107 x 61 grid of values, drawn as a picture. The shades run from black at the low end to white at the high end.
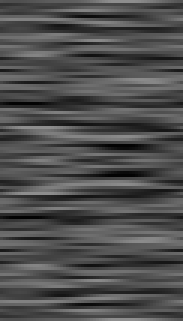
Histogram: bell-shaped. Grain: streaks across. Slope: none. Average level on the scale: 30%. Mirror symmetry: top to bottom.
